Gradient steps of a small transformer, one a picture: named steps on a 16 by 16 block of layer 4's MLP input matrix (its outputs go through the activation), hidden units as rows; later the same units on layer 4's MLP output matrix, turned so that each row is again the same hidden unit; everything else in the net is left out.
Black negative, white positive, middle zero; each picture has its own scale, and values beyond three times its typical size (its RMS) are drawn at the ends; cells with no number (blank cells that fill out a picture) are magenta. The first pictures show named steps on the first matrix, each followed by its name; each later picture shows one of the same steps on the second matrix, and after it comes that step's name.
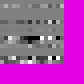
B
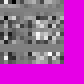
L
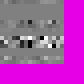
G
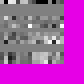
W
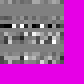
W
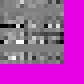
L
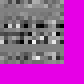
L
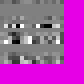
W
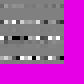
B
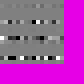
B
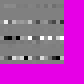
B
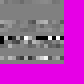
G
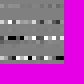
B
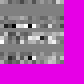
W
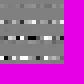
B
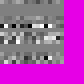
W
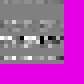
G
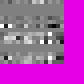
W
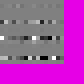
B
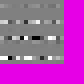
B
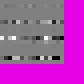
B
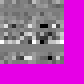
L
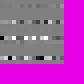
B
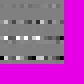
B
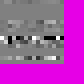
G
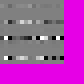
B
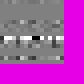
G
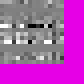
L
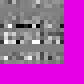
L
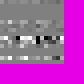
G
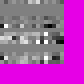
W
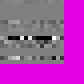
G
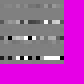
B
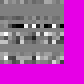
W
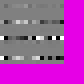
B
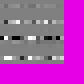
B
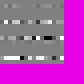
B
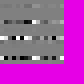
B
